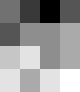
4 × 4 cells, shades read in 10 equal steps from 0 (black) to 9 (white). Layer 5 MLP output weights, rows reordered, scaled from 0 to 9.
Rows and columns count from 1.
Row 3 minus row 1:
3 6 5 3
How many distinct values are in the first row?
4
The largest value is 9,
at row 4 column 4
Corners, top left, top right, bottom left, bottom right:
4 3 8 9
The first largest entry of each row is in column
1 4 2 4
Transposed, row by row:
4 3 7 8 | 2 5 8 6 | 0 5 5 8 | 3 6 6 9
